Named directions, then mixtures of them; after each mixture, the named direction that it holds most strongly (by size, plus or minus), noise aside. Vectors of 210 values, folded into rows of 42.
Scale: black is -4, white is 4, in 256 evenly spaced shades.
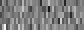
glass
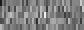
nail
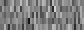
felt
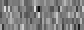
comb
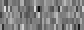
comb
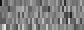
glass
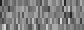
glass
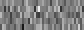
comb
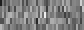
nail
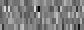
comb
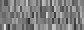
felt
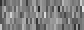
nail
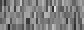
felt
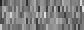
nail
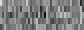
nail
